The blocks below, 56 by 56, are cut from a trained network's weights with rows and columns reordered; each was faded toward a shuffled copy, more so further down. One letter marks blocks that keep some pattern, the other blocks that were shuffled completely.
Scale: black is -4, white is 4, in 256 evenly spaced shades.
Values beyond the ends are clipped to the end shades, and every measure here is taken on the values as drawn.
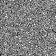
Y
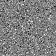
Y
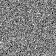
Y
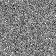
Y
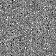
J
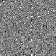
J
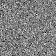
Y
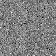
J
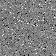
Y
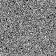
Y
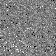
J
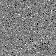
Y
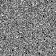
J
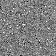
J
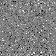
J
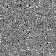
J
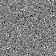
Y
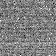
J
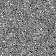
Y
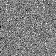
Y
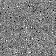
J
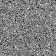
Y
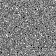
Y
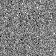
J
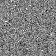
J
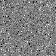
J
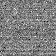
J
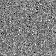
J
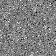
Y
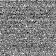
J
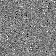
Y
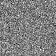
Y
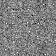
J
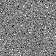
Y
